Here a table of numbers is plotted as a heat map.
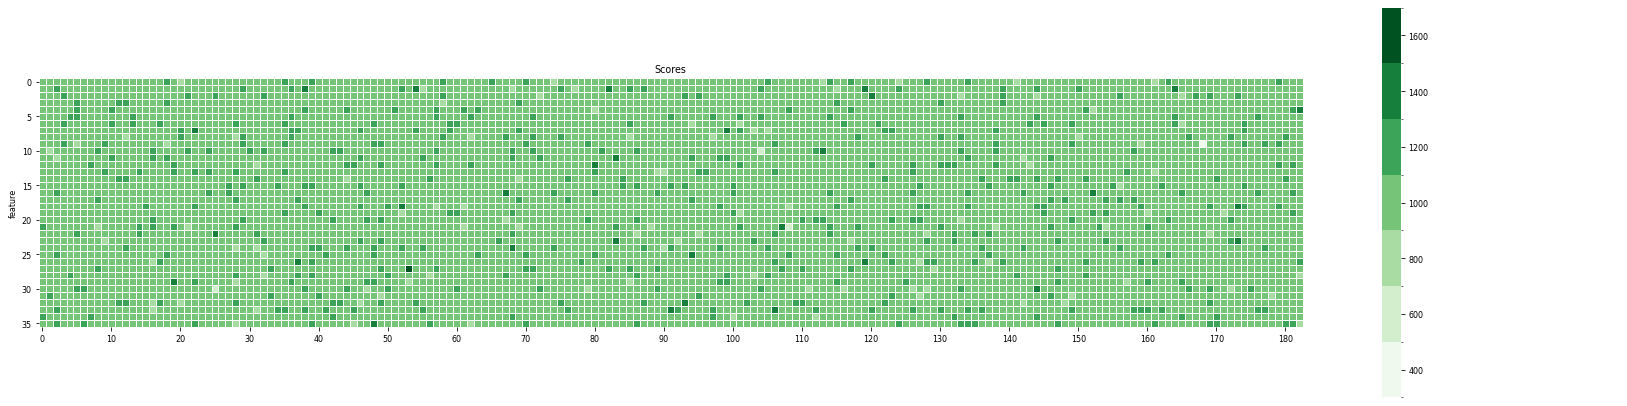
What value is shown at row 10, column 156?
1000
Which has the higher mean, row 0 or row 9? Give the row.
9
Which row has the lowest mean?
31
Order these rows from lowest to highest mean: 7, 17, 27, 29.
29, 17, 7, 27
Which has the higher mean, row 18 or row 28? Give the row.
18
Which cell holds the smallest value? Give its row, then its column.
9, 168
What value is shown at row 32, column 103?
1000
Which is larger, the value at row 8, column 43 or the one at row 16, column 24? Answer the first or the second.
the second
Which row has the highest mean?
33
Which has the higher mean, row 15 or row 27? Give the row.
15
